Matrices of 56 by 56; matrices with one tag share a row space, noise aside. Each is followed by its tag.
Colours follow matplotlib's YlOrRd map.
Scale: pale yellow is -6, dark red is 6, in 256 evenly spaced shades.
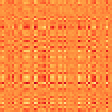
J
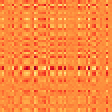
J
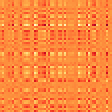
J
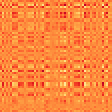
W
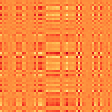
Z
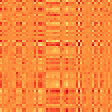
Z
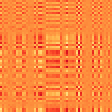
Z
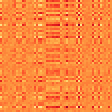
Z
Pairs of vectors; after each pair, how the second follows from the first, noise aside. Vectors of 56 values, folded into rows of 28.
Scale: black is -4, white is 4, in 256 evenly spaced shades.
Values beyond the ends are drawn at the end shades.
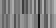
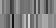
shuffled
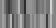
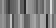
copied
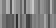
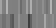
partly zeroed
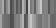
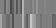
partly zeroed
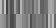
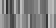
copied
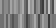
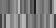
shuffled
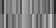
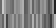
sign-scrambled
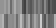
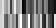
scaled up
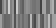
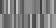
copied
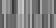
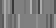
partly zeroed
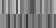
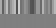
partly zeroed
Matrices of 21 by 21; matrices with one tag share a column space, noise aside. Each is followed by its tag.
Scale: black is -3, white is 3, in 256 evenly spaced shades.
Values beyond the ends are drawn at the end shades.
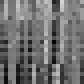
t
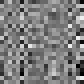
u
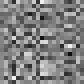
u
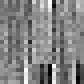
t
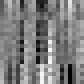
t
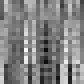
t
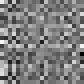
u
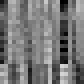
t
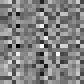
u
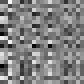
u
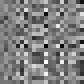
u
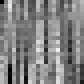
t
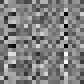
u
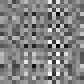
u
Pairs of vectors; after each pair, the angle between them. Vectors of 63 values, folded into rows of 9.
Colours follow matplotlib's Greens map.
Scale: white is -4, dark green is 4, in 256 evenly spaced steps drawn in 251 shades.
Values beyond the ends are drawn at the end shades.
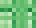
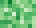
partly opposed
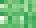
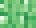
nearly parallel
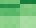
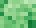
partly opposed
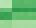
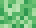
orthogonal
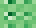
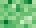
partly aligned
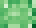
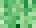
partly opposed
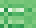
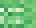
nearly parallel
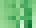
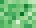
orthogonal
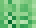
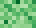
partly opposed
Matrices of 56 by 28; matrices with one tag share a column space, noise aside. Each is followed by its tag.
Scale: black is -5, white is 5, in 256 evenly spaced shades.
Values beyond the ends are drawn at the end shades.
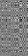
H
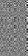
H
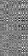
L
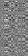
H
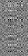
H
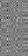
H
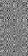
H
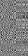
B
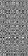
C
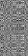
L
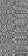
C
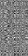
C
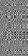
B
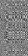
B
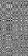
L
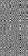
L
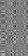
C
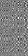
H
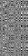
L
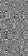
B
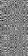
L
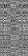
L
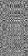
L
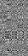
B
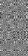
B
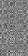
C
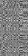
L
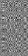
H
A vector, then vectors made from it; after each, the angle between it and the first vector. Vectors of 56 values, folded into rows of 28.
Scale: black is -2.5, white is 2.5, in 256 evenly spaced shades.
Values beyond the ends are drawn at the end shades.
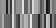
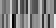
partly opposed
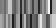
partly opposed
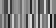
partly aligned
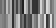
nearly opposite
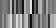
partly opposed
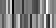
nearly opposite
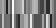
nearly parallel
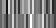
partly aligned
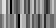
partly aligned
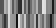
orthogonal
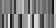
orthogonal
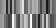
nearly parallel
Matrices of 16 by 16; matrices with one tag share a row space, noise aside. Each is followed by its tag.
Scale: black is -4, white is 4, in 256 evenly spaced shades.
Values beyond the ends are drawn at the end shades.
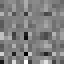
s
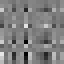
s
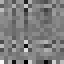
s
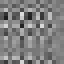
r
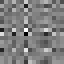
s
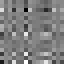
s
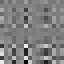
s
